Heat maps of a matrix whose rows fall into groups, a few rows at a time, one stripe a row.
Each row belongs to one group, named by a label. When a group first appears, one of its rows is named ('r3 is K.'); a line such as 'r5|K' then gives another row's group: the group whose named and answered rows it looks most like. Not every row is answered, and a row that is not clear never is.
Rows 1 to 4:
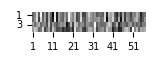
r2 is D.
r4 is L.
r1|D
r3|L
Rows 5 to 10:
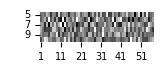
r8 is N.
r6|D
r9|L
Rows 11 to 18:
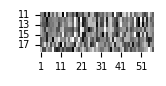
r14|N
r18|N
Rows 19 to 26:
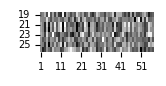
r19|D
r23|N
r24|L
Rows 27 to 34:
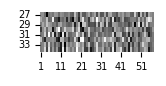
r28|N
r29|L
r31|D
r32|N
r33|D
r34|D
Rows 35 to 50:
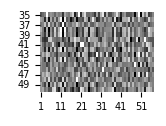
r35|L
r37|D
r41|N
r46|L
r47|L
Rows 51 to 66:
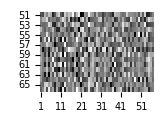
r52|N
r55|L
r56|D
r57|N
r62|N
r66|D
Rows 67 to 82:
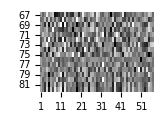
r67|N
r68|D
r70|N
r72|D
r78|L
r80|L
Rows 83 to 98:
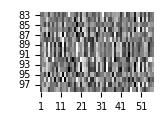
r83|L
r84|L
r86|L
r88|N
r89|D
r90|D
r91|D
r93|L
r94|L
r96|D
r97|L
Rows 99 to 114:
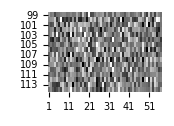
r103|D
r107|D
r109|L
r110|N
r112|L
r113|N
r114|N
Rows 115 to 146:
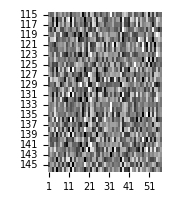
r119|N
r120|N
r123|N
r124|L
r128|L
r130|N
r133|L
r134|L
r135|L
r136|D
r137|N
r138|D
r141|N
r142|L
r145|D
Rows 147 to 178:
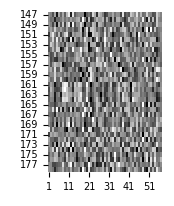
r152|D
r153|L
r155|L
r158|N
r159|L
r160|N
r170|N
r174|D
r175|L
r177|N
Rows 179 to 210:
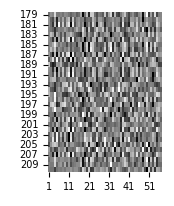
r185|L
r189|N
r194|N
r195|N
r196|L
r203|D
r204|D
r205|L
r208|L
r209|L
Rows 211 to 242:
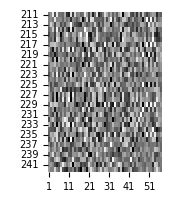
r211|D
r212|L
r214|D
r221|L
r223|D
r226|N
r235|L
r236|D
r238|N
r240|N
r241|N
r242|N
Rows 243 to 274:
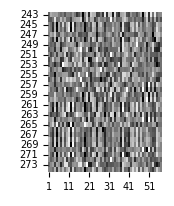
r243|L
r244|L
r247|N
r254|N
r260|L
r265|D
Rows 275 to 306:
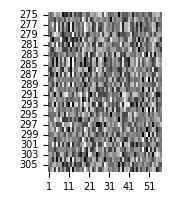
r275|N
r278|D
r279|N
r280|N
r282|N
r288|L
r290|L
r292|L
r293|D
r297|N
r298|D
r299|L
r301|D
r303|N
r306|D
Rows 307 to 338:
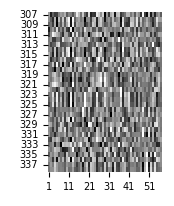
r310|D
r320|N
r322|N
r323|D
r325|D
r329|N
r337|L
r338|L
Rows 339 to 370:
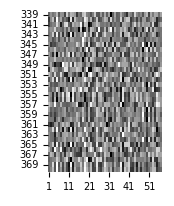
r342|L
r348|L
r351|N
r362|D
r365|D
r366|N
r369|D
